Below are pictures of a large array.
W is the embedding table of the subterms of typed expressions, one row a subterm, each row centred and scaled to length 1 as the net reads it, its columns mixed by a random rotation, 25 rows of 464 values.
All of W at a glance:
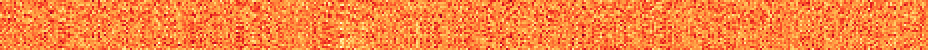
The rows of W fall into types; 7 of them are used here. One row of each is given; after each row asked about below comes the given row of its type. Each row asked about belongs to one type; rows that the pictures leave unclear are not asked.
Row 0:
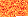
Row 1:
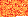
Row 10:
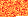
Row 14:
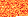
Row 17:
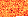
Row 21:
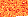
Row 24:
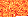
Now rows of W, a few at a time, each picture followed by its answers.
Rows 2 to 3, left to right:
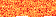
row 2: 1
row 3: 17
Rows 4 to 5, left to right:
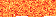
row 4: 24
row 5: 10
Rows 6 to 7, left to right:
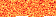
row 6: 10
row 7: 21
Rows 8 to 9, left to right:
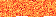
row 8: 24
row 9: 10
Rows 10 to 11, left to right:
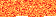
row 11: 14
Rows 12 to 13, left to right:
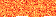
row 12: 21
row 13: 17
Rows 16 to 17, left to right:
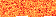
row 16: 0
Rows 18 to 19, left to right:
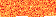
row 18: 0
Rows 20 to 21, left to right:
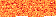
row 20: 14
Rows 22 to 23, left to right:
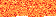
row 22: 1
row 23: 14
